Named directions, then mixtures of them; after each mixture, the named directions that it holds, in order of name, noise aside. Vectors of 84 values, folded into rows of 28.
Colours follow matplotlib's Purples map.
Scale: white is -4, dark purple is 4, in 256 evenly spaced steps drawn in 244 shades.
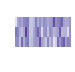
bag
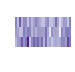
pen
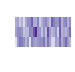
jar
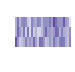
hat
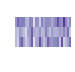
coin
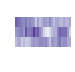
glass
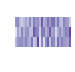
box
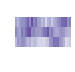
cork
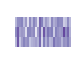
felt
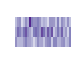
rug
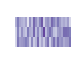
box, felt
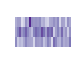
rug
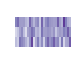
bag, box, coin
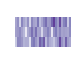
hat, jar, rug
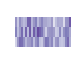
hat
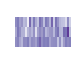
bag, cork, felt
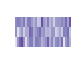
coin, hat, rug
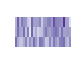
hat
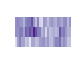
cork, glass, jar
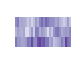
cork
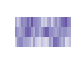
cork
